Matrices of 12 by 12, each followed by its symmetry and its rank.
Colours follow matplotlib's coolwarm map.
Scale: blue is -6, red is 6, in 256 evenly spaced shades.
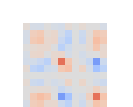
symmetric, rank two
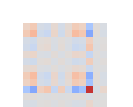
symmetric, rank one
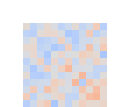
symmetric, full rank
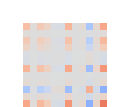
symmetric, rank one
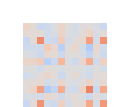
symmetric, rank two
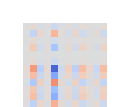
neither, rank one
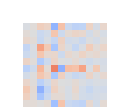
neither, rank two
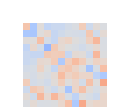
symmetric, full rank
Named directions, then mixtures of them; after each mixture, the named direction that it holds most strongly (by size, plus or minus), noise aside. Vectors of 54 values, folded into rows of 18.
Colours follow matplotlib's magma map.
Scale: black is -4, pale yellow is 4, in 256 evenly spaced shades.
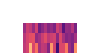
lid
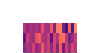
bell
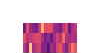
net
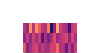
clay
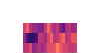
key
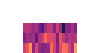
lid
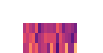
lid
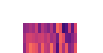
lid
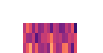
lid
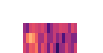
key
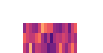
net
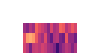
key
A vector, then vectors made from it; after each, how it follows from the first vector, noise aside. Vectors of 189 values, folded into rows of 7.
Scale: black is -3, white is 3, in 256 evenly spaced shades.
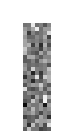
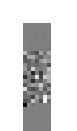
partly zeroed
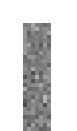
shrunk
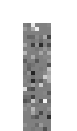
partly zeroed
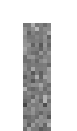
shrunk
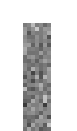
shrunk
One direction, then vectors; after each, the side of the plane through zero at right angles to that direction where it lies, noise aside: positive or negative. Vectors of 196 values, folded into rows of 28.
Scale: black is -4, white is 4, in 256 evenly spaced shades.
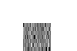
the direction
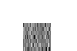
positive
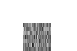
positive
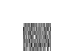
negative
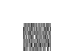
negative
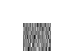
positive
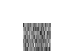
positive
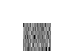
positive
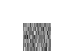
positive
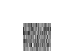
negative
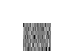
positive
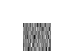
positive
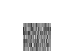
negative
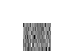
positive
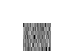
positive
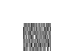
negative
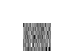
positive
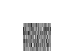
negative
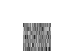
positive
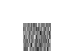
negative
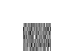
negative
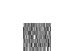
negative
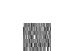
negative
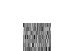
positive
